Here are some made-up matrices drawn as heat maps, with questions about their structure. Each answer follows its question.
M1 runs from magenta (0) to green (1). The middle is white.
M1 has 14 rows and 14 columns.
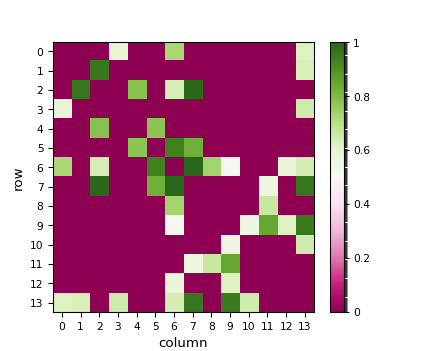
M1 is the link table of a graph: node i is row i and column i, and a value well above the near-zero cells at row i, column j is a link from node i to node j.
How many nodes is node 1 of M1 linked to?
2
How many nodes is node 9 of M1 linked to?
5
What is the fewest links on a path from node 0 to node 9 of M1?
2
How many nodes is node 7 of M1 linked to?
5
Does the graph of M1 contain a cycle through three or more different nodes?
yes
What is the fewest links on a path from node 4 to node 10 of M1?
4
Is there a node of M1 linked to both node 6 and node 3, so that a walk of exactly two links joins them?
yes
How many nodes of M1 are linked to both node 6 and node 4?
2
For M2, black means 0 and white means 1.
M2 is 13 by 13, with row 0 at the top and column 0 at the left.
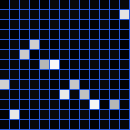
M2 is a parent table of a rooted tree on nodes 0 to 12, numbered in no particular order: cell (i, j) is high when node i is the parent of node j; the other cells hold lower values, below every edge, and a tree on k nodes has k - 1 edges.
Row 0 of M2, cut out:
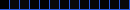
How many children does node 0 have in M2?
0
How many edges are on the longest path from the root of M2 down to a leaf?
4
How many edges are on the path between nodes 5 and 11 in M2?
4
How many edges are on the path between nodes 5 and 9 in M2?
2
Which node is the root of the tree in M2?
10
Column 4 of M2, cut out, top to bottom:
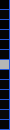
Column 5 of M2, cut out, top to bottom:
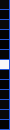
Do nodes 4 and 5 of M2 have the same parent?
yes
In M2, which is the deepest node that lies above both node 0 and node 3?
9
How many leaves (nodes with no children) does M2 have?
5
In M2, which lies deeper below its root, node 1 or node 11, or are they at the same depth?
node 1
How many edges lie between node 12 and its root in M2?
3
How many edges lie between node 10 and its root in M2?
0
